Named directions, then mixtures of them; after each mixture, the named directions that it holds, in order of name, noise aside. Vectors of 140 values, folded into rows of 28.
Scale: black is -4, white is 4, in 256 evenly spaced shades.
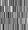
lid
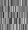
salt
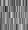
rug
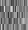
lid, salt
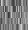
lid, rug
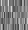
lid, salt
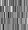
lid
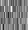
lid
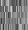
lid, rug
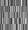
rug, salt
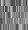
lid, rug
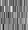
lid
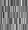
rug, salt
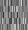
salt
